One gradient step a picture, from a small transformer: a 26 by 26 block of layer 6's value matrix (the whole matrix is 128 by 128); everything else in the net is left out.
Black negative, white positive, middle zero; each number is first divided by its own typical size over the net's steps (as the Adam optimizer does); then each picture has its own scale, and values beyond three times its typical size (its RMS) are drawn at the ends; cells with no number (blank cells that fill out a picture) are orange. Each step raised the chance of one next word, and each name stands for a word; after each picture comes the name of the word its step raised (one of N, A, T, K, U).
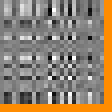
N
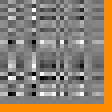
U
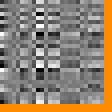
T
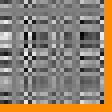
T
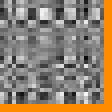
N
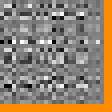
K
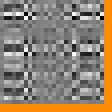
K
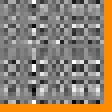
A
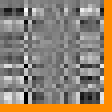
N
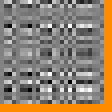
A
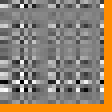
A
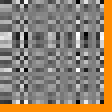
T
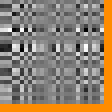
K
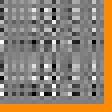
U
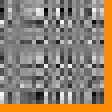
N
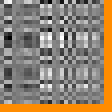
T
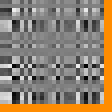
N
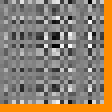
T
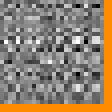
K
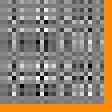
U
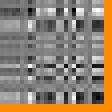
N
